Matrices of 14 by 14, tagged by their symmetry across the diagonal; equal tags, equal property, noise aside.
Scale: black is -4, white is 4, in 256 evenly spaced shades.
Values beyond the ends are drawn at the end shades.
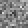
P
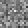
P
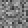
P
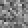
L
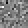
L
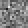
L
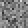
P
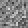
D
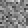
P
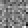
L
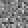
L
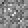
D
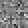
L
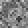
D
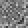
D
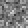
D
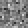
L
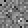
D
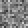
P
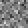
L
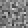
L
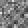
D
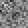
D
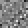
D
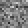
P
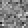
P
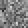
P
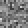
P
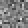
L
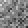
D
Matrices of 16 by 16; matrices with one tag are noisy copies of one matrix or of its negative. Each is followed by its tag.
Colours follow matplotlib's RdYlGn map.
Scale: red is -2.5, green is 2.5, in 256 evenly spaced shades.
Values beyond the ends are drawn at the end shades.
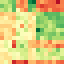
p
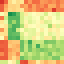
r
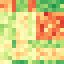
p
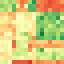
p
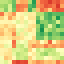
p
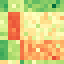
r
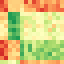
r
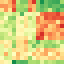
p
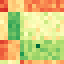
r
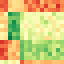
r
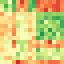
p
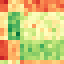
r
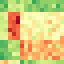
r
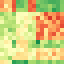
p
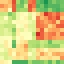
p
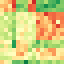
p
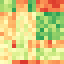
p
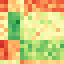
r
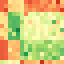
r
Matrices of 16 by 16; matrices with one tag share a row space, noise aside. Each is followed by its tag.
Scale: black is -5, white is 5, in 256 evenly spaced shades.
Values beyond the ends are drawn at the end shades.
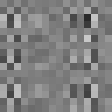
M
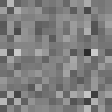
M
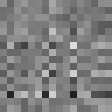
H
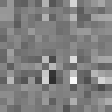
H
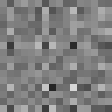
H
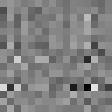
M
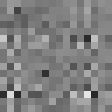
M
